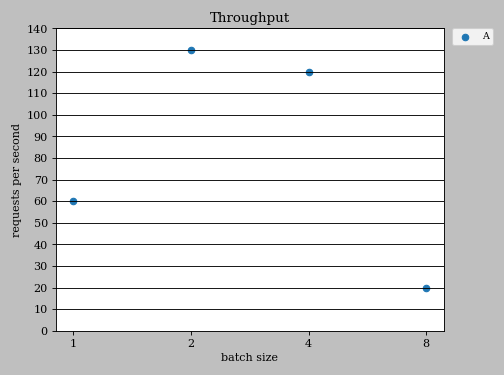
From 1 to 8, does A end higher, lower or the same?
lower
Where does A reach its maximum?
2
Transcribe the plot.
Title: Throughput
x-axis: batch size, ticks 1 2 4 8
y-axis: requests per second, ticks 0 10 20 30 40 50 60 70 80 90 100 110 120 130 140
Legend: A
Values:
A: 60 130 120 20
